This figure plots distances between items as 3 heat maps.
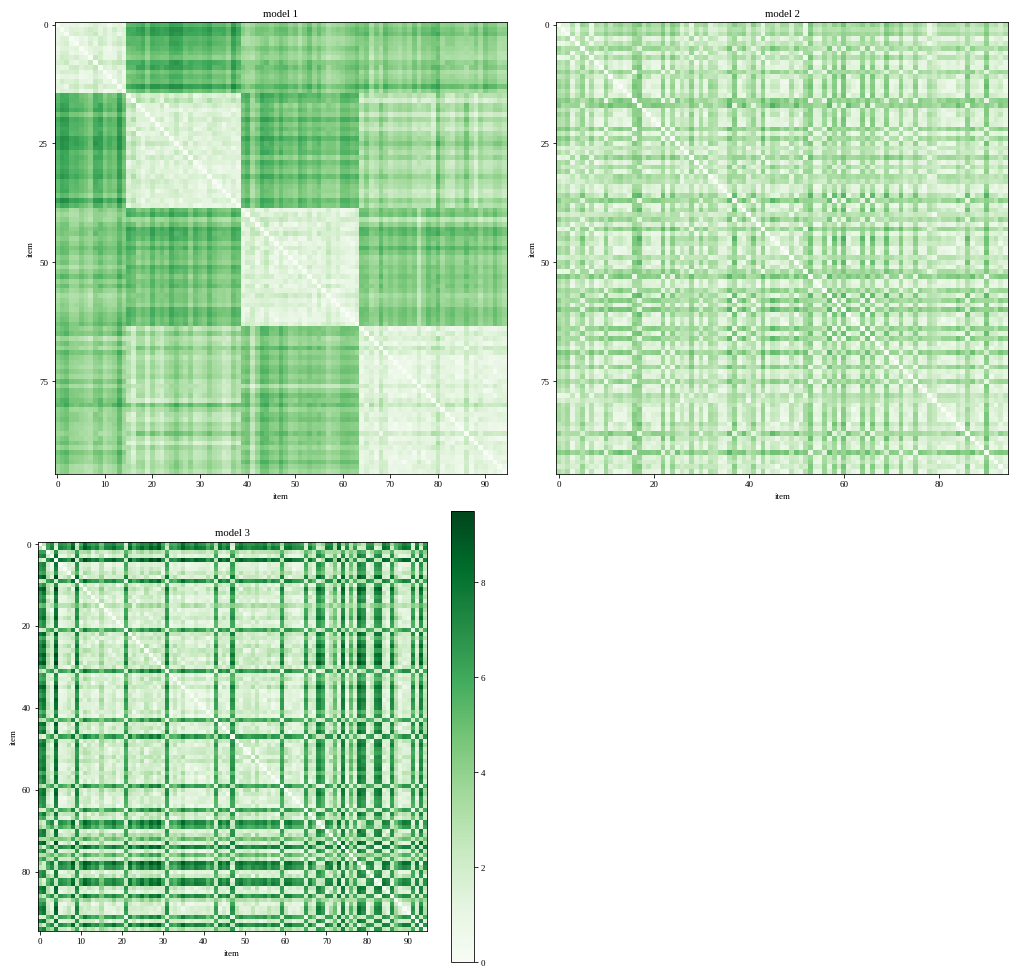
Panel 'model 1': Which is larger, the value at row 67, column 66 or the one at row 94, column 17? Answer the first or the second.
the second
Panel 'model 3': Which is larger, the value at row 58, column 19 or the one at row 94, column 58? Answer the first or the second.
the second
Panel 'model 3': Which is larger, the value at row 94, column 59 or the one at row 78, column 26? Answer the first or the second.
the second
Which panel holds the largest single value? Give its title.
model 3
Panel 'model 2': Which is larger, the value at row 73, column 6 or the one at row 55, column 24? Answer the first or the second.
the second
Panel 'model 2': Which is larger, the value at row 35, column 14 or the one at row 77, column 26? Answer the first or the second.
the second
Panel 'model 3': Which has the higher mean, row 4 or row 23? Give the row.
4
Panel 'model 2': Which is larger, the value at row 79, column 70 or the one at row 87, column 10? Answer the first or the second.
the second
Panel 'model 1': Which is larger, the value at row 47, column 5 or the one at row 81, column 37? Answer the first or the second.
the first
